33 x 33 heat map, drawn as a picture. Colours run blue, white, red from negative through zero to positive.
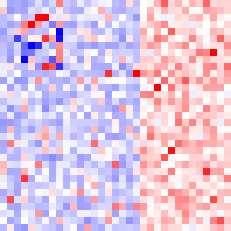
Average level on the scale: 50%. Seam: vertical, 60% of the way across, the right part higher. Odd rows or columns: none. Stripes: none. Odd patch: rougher, in the top left. Roughest part: top left.
